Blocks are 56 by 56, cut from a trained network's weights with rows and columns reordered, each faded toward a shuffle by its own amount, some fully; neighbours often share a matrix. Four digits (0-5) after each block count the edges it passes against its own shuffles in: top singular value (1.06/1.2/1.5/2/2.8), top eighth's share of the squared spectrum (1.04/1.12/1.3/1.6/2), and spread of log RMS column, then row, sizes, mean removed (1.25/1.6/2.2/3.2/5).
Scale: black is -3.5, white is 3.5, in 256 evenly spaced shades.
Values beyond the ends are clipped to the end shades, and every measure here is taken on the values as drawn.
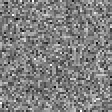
0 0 0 0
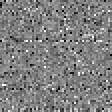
3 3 0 2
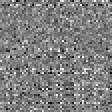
4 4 1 3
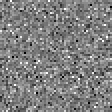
2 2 0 1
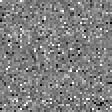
1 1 0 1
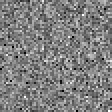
1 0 0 0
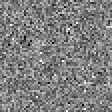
0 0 0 0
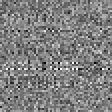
4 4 1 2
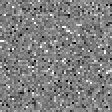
1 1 0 1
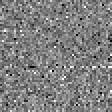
2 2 0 1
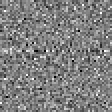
3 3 0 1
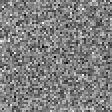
0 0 0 0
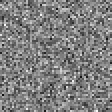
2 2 0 0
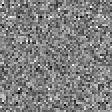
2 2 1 1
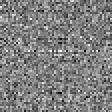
3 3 1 2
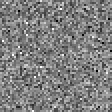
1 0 0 0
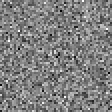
2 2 0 0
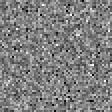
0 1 0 0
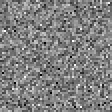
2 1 0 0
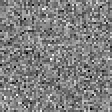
0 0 0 0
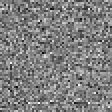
3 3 0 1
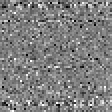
3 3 0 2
